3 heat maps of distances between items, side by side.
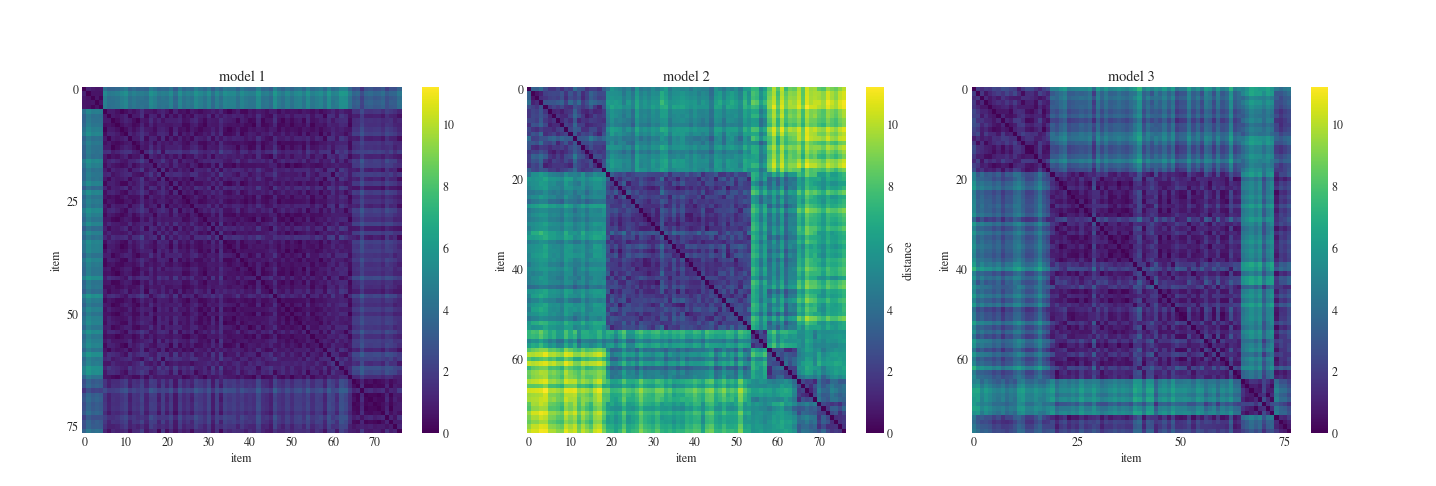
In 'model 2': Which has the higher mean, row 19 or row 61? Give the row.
61
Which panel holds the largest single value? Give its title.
model 2
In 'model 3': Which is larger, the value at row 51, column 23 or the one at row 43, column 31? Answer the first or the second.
the second
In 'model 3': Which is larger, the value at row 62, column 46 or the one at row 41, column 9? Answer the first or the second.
the second
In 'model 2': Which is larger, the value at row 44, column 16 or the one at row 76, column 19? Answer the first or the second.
the second
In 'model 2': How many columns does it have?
77
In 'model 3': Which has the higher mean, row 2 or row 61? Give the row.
2
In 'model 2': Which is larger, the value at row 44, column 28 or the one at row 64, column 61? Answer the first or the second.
the second
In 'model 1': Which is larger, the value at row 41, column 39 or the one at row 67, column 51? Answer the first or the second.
the second
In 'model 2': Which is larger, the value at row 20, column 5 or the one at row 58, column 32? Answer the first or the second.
the first
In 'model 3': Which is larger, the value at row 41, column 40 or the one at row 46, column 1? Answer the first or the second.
the second
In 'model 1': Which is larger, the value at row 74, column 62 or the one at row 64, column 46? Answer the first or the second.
the first
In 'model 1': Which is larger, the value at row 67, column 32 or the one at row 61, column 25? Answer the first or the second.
the first
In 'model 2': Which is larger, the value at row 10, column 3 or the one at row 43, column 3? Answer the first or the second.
the second
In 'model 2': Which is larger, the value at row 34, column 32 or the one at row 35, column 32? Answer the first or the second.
the second
